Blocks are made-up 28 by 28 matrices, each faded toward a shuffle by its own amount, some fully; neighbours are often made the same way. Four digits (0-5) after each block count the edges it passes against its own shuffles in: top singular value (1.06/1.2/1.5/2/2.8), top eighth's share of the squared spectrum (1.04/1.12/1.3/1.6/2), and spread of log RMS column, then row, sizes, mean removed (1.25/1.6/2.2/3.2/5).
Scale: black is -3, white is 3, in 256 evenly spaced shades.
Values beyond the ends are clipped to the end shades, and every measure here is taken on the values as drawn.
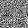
2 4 0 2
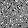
0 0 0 0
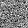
0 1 0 0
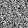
0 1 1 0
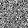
0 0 0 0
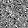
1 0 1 0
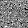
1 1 0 1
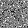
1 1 0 0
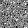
0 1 0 0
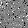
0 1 0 0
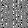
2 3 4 0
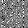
2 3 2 0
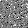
1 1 1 0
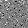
0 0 0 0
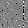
3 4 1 0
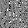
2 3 2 0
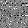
3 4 0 1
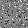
0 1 0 0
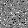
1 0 0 1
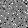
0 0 0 0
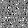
2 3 0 1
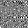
3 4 0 2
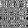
4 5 2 3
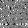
2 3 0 1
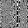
3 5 3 0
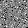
1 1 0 0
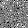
2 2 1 0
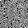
2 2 1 0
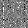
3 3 1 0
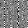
3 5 3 0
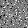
0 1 0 0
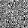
2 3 2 0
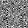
2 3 2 0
